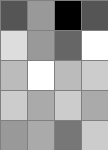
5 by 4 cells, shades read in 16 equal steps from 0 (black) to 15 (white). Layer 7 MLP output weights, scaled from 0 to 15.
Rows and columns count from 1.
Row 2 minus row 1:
8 0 6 10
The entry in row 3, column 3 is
11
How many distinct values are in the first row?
3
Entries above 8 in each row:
1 3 4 4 3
